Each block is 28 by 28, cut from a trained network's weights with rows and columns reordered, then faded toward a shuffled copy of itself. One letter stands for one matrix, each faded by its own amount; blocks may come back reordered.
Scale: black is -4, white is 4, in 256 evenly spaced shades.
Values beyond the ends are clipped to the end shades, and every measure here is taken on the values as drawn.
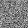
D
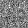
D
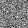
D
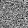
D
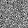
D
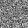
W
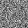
W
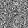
W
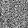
W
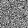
D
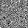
W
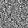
W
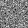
W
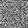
W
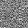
W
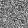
W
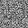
W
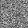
W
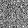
W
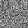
W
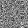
W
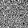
D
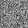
W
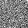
D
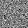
D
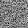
W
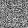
W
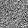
D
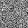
W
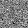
D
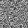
W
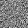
W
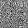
W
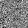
D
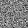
D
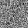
W
